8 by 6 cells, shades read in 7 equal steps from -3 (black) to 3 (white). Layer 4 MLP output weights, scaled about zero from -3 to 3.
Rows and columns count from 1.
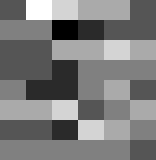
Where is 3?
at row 1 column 2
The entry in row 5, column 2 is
-2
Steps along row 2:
same down up up same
